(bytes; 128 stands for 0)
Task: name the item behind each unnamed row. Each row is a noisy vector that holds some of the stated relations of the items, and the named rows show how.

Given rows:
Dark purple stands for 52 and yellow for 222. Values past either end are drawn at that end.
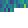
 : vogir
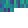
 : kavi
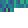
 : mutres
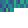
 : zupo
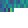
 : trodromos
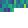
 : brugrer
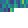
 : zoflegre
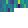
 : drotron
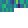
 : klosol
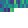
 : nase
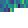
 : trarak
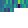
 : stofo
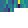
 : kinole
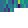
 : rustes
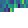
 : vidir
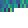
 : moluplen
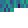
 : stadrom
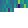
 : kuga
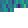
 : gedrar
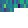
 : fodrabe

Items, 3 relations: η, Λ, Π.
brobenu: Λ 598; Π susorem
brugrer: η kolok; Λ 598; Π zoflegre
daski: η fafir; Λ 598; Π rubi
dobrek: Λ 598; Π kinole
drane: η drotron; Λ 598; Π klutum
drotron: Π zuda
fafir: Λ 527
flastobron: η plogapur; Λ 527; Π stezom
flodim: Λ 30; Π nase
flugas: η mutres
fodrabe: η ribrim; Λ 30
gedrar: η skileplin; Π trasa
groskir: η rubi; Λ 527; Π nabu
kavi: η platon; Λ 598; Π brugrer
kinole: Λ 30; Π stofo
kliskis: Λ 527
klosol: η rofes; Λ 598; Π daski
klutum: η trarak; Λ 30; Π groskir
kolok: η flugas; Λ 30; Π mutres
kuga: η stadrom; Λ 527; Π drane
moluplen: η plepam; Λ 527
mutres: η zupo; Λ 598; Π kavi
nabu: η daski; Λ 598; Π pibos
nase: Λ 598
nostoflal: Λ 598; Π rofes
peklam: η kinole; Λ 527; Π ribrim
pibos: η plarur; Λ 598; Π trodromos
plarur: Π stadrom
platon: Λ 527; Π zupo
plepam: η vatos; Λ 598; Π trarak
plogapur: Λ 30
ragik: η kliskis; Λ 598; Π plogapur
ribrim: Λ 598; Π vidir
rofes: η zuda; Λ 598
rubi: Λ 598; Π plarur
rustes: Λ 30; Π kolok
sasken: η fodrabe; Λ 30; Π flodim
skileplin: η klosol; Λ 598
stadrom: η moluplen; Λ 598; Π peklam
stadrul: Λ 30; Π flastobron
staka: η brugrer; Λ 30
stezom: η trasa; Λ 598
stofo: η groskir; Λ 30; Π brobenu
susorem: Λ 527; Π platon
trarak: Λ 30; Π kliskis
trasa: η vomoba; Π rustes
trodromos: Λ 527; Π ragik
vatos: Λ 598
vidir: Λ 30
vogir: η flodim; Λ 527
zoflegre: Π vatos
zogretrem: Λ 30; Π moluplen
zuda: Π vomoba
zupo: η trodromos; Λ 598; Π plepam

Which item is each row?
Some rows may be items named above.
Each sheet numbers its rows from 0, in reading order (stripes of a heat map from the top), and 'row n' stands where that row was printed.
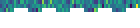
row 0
zupo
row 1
vatos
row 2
klosol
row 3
vomoba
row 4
trasa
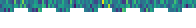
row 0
plepam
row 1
stezom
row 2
nabu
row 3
flugas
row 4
nase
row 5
zupo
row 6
drane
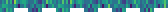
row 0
daski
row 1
flodim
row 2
daski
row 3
staka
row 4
zuda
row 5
fafir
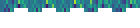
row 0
rustes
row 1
kuga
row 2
kuga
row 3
rubi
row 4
flodim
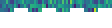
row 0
plarur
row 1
rofes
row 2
daski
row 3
kliskis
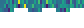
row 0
kolok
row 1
sasken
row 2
ragik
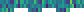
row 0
skileplin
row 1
brobenu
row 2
ribrim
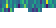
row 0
groskir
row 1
klutum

